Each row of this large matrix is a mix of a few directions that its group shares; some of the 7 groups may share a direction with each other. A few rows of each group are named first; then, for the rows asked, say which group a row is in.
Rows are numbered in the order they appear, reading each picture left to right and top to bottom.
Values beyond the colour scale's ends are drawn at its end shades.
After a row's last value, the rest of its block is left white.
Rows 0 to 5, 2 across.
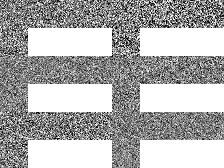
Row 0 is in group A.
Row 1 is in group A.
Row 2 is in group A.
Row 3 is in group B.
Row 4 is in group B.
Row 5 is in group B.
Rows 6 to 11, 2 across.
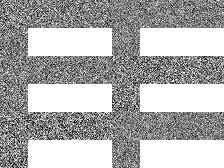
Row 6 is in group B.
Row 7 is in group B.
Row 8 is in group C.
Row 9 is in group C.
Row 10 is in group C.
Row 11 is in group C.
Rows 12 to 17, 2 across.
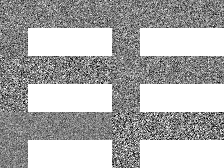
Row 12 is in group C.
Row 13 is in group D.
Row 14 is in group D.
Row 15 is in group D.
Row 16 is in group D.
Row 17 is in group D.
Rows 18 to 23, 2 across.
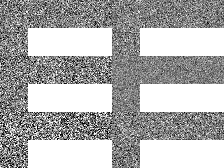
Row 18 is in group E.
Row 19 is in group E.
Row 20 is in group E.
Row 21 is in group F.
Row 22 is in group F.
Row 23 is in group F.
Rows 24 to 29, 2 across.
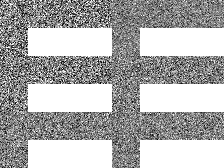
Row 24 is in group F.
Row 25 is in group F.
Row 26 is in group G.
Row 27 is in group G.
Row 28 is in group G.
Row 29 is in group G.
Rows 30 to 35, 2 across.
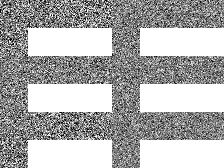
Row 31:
D
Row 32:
D
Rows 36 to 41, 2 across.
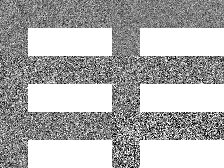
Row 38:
E
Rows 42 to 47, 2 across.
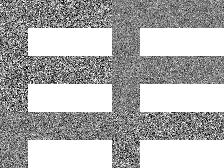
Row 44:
E
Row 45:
G
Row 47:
A
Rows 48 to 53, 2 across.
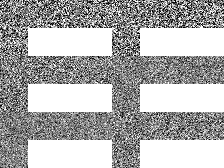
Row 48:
A
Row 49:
G
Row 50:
C
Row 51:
D
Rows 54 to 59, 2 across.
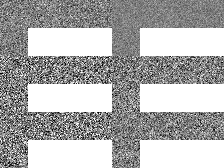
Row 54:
D
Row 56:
D
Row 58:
A
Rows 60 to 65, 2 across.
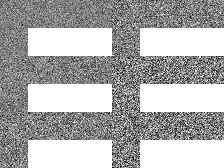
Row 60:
B
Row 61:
F
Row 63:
D
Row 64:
C
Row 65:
F
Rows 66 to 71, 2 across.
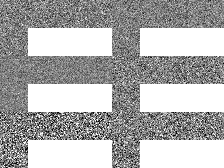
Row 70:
A
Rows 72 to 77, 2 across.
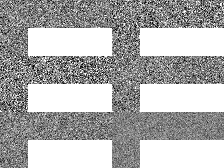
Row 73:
G
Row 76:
D
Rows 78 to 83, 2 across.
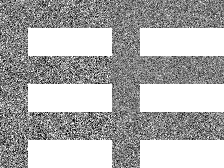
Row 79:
D
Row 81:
A
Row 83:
D
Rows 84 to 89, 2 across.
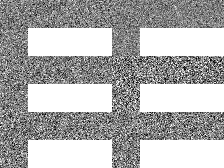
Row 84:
B
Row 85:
C
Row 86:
G
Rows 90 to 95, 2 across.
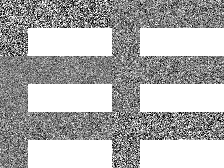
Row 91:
B
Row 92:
A
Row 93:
D
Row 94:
G
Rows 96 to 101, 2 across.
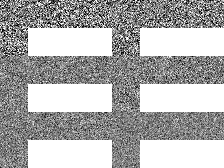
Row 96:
A
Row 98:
B
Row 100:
B
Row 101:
D
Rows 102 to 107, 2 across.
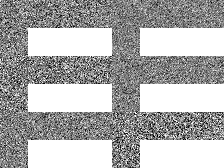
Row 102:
F
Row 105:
D
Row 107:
G
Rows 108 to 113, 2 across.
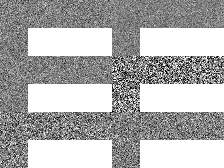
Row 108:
E
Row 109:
E
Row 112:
F
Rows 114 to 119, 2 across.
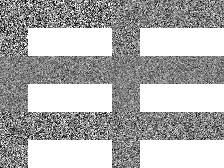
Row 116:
A
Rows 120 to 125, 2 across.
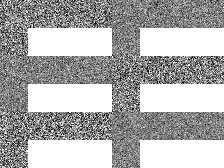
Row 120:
E
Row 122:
B
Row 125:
F
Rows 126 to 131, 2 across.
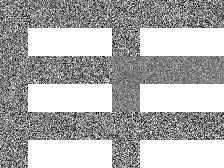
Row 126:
D
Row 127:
A
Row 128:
B
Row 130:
A
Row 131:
C
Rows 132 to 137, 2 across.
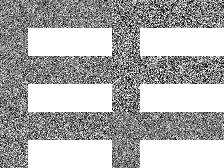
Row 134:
A
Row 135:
B
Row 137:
C
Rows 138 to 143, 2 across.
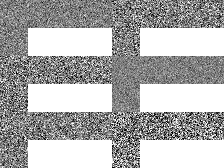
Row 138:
C
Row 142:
G
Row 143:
F
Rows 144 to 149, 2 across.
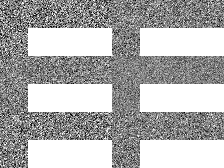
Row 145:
D
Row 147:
C
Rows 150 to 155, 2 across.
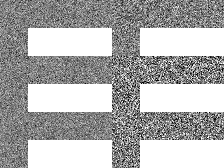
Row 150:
A
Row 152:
E
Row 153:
B
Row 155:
D
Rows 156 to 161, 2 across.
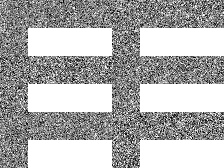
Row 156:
G
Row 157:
F
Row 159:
E
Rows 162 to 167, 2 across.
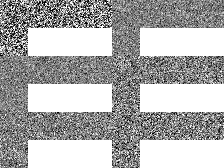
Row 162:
D
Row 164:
B
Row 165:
F
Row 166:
A
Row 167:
D
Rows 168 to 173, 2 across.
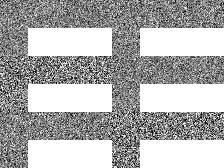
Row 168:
B
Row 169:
G
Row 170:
D
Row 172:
D
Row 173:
G
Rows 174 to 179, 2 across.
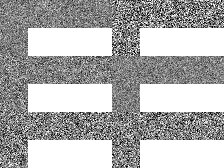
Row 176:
F
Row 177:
G
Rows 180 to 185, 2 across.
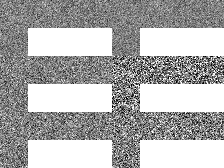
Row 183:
A
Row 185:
D
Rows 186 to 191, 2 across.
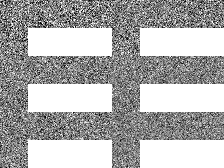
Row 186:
G
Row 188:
E
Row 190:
D
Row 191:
F
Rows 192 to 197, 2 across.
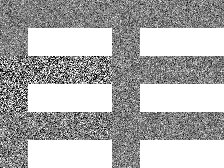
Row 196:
B
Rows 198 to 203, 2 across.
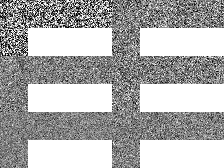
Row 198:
G
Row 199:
E
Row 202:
C
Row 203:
F
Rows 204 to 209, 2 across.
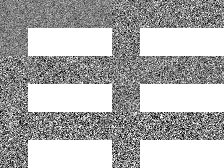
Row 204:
G
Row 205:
C
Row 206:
D
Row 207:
B
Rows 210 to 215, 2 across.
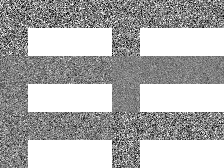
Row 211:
A
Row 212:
G
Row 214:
F
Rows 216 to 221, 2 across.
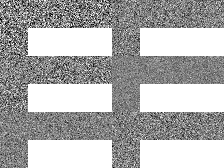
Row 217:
G
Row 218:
A
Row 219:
F
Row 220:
F
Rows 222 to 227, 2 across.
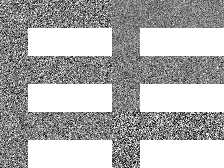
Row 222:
D
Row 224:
D
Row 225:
E
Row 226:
F
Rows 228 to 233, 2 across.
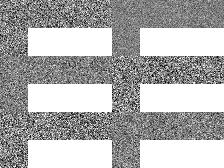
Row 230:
D
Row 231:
D
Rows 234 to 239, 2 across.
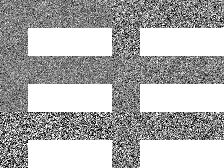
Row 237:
D
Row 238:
F
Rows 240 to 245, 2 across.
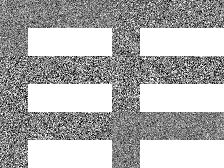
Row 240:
G
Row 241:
A
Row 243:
G
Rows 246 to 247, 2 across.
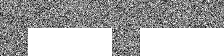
